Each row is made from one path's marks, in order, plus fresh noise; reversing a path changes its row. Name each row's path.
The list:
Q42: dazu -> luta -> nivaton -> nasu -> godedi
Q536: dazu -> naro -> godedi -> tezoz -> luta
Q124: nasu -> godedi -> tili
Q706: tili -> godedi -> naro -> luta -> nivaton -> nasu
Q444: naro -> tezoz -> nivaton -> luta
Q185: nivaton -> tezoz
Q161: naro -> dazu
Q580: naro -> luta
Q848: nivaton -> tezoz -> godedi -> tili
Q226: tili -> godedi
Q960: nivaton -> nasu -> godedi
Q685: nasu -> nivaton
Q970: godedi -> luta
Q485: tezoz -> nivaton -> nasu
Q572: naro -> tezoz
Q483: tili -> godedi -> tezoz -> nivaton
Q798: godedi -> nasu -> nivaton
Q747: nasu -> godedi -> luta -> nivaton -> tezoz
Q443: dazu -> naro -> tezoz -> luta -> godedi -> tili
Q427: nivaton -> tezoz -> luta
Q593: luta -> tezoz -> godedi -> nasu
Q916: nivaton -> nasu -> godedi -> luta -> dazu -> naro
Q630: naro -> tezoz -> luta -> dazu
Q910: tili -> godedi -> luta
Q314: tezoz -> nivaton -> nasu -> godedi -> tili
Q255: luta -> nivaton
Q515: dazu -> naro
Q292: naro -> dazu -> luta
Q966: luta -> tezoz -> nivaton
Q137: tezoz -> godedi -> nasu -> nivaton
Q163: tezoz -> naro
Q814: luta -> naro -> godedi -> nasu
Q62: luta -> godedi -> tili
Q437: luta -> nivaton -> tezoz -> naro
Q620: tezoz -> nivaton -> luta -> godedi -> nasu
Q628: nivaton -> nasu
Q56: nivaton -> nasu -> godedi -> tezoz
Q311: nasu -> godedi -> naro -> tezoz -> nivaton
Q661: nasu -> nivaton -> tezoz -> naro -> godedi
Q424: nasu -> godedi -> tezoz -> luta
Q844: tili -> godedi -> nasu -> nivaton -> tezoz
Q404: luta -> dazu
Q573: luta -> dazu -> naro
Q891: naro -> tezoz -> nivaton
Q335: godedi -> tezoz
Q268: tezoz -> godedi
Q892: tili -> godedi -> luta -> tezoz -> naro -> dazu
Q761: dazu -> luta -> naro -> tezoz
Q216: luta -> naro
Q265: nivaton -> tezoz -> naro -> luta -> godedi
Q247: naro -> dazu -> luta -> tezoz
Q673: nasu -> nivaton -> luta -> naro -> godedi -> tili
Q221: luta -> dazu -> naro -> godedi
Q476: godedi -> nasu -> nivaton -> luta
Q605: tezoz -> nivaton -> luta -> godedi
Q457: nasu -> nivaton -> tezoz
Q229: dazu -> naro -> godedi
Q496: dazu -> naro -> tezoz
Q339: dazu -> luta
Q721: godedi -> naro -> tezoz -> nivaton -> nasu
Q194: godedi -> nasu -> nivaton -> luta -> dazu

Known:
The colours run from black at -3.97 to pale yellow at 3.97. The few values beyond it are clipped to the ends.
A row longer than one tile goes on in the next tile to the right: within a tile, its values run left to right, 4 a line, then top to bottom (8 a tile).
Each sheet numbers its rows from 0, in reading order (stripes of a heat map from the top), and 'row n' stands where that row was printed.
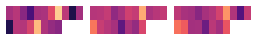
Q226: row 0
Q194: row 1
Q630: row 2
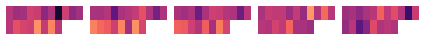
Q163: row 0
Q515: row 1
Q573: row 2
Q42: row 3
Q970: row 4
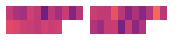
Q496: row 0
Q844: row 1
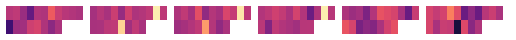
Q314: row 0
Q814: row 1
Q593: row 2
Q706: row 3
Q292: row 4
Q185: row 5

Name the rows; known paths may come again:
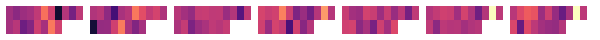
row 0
Q580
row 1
Q124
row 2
Q536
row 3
Q457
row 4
Q247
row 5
Q706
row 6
Q628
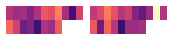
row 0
Q339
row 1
Q685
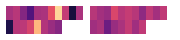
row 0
Q226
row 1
Q424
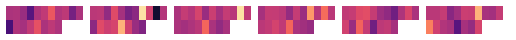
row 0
Q673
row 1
Q268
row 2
Q620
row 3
Q42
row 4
Q311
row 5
Q194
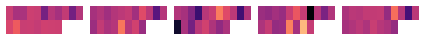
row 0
Q496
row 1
Q265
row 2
Q62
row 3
Q216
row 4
Q605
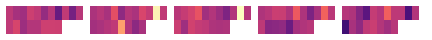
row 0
Q761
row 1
Q593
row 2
Q721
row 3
Q476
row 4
Q443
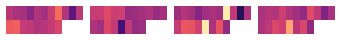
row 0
Q892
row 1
Q483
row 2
Q229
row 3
Q661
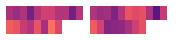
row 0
Q573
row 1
Q292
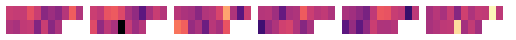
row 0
Q844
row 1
Q966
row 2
Q630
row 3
Q314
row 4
Q910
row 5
Q814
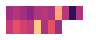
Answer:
Q221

